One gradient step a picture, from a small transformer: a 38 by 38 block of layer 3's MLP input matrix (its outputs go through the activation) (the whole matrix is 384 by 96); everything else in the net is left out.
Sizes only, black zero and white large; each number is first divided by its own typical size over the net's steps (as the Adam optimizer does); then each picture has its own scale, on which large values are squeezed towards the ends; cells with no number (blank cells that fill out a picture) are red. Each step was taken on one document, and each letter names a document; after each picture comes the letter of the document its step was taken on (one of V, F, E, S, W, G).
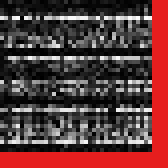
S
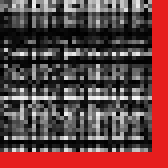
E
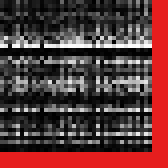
S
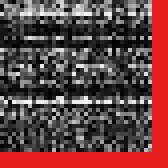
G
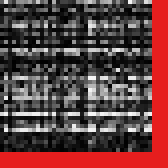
E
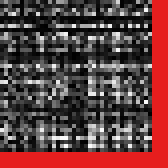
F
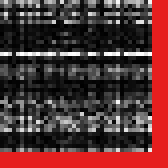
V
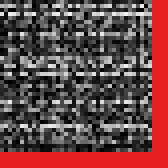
G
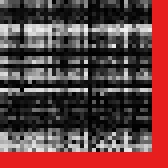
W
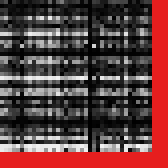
W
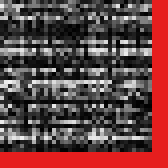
E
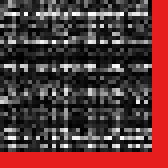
F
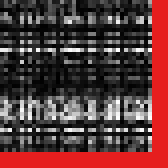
V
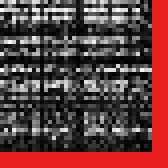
E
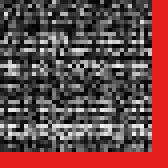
G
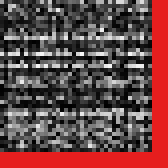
G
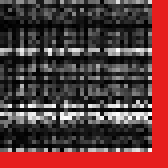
V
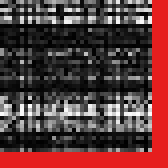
V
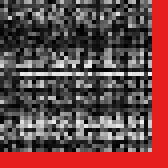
G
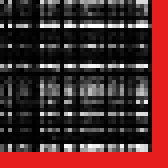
F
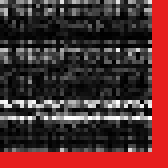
V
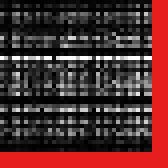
S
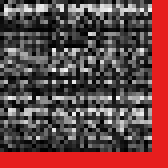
G
